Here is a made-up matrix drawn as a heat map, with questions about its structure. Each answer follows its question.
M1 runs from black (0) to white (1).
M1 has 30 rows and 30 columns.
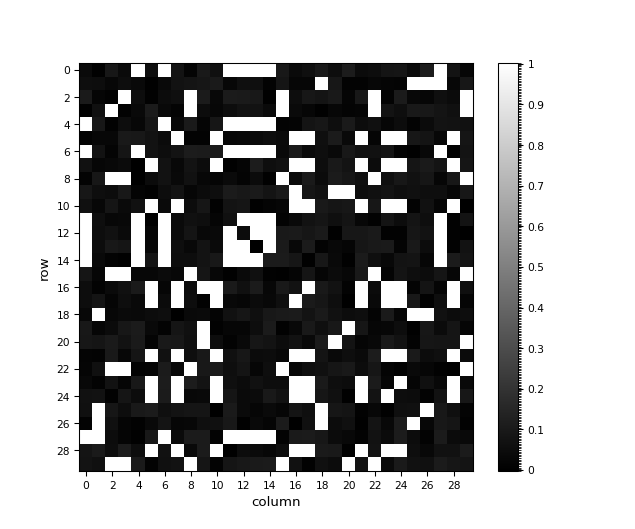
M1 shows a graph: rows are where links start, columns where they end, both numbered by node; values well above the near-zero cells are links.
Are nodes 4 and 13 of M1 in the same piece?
yes
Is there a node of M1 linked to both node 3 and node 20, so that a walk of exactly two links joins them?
yes
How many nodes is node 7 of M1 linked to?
8
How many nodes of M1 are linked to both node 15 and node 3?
4
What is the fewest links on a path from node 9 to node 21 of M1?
2
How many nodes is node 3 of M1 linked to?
5
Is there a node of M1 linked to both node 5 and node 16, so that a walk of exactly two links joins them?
yes
